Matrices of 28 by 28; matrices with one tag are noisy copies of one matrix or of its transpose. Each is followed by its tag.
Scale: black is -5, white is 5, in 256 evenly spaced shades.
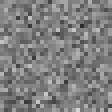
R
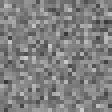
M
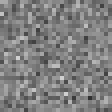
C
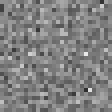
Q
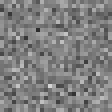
Q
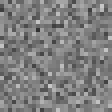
Q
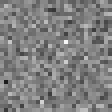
M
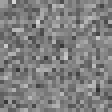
C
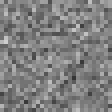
R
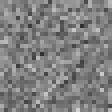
R
